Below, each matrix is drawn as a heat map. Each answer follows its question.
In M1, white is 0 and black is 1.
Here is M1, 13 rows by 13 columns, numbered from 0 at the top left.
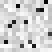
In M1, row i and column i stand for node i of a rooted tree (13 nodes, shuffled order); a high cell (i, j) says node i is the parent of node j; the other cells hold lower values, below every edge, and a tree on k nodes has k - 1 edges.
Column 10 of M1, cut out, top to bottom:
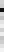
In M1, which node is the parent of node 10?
2
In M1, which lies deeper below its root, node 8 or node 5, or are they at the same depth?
the same depth
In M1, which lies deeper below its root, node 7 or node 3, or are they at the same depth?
node 7
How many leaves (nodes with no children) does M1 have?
5
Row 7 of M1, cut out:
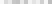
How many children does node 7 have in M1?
0
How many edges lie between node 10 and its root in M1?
5
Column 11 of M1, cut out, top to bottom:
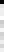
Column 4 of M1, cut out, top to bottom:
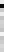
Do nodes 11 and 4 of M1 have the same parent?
no
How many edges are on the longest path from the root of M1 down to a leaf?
7
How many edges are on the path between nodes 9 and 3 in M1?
4
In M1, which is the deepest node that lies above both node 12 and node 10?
11
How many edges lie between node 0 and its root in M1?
0
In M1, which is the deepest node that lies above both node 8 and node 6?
11
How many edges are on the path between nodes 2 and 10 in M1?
1
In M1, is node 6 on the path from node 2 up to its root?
yes
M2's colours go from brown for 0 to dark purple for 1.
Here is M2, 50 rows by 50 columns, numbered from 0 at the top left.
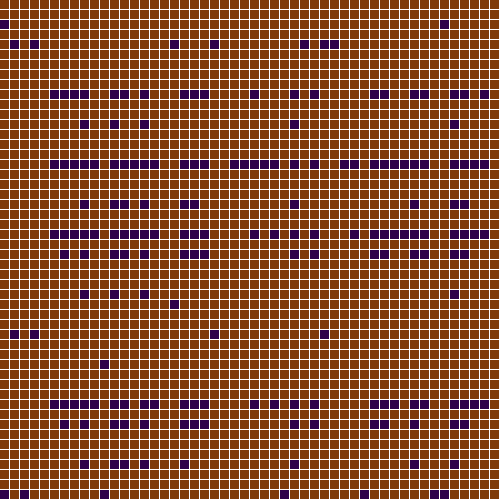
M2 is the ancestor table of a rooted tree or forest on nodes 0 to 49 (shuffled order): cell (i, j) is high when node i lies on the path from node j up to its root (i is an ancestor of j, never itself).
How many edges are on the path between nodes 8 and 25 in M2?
6
